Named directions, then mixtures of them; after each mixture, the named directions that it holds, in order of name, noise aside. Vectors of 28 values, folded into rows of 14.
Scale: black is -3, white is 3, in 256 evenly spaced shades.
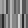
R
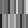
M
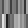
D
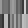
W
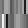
D, W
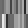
D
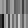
R, W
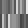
M, W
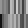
M, R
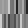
M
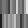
M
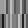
R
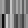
D, R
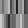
D, M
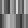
D, M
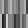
D, M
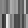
D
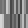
M, R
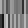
R, W
